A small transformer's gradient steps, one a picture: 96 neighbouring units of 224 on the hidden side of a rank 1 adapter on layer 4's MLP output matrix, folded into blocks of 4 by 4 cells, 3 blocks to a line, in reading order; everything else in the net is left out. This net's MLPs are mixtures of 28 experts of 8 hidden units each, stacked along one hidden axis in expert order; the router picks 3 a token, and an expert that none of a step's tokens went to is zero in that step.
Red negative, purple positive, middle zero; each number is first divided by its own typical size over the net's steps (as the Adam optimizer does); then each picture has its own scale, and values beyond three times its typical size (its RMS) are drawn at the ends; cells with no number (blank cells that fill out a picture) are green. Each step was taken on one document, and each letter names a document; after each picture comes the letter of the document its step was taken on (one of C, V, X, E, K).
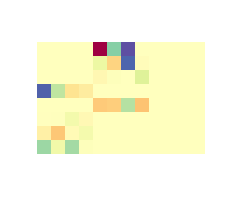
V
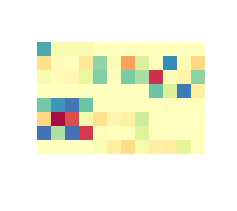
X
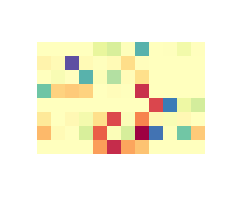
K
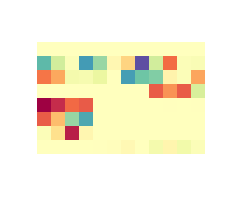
X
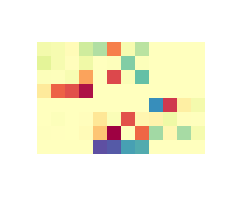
K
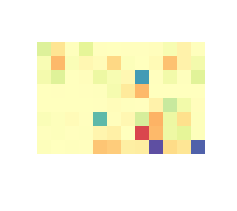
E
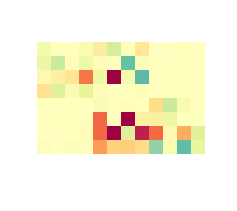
K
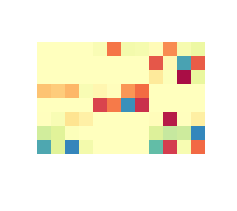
V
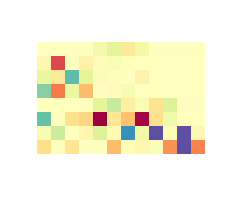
K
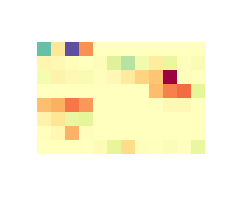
X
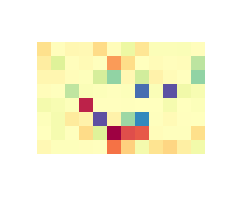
E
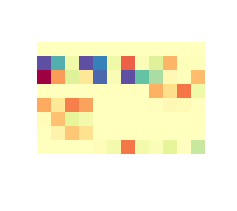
X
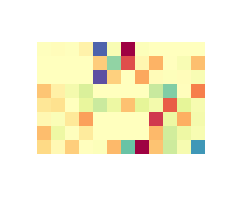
V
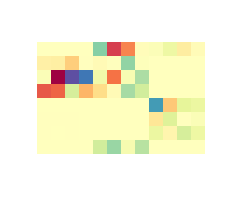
K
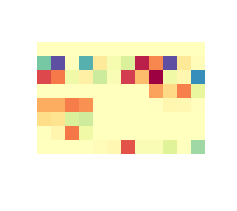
X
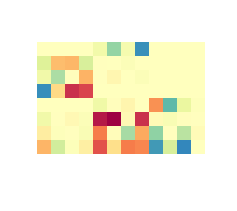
K
